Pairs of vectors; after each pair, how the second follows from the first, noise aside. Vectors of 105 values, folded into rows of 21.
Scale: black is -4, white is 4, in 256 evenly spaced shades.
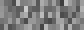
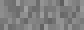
shrunk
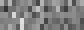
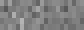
shrunk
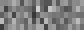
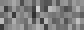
copied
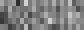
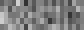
negated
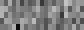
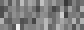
negated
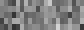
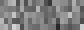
negated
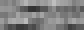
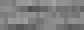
shrunk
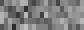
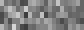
negated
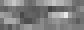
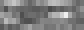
copied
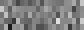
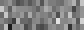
copied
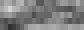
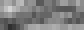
copied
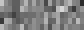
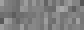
shrunk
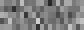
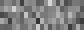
negated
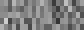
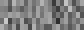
copied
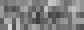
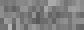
shrunk
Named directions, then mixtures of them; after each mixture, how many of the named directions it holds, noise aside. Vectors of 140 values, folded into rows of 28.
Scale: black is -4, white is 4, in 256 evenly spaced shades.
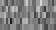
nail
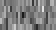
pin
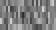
two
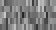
two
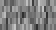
two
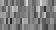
one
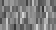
two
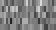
one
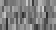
two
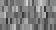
two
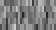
two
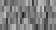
two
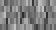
two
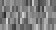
two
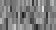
one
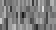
one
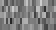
one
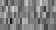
one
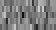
two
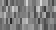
one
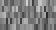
two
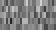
one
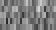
two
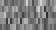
two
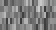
two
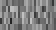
two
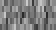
two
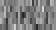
one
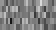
one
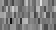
one
